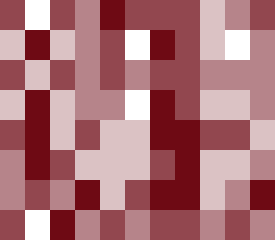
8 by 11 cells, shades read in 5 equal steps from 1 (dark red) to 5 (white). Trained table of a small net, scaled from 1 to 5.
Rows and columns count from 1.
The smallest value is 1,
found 15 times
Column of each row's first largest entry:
2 6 2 6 3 4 5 2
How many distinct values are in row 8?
4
